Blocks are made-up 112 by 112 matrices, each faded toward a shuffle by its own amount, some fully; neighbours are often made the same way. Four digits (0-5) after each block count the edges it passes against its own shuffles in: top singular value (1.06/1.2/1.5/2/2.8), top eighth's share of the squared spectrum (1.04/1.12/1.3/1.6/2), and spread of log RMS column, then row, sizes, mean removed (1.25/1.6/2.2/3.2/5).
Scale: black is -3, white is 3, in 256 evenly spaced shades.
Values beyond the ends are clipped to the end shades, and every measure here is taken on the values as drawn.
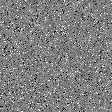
0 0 0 0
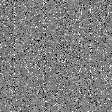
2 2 2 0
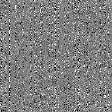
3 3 4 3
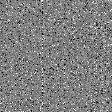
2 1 2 1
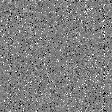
1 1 2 0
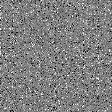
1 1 2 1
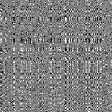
5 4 3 3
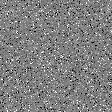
0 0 0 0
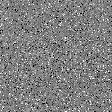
3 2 0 0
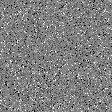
2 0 0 0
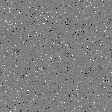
0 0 0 0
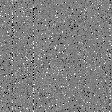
4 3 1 1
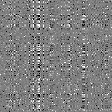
5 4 3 3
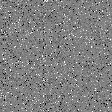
3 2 1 0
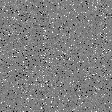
3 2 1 0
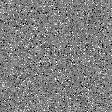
3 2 0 0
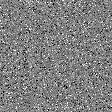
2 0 0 0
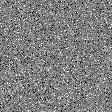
0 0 0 0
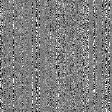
2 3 5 0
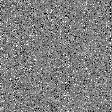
1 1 2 0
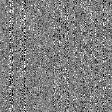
2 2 4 0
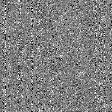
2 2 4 0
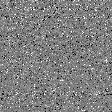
1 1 0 2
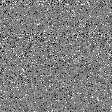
1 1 0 2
